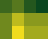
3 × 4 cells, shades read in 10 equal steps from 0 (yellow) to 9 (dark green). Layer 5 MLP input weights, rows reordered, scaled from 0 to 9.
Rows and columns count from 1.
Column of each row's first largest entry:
4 1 1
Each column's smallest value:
5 0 3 3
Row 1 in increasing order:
6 7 8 9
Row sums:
30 15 11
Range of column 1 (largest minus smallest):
2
